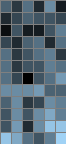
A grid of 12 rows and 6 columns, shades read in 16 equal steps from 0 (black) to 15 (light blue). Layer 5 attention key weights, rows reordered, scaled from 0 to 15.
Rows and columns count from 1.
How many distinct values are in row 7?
5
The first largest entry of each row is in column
5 3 6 4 5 5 6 4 2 5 5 6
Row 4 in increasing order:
3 3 5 7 8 8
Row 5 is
8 4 6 8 9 4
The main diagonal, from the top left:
7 5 2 8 9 8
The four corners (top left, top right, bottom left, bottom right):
7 2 14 15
